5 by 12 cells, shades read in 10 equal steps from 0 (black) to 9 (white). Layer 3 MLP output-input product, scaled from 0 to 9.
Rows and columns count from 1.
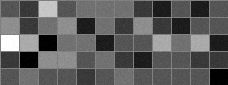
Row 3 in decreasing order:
9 6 6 6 4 4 4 3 3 1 1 0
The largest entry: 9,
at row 3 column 1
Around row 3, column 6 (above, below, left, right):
4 4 4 3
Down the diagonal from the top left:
3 2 0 5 2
